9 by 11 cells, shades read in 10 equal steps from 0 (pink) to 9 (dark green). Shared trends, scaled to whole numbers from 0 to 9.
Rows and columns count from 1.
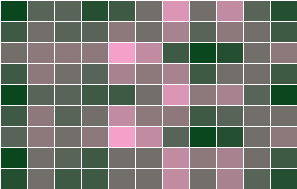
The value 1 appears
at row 1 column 7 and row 5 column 7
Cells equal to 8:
6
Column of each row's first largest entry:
1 1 8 1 1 1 8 1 1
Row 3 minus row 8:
-4 -1 -2 -3 -5 -3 5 5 5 0 -3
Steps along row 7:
down up down down up up up down down down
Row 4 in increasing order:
3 3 4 4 5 5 5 6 7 7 7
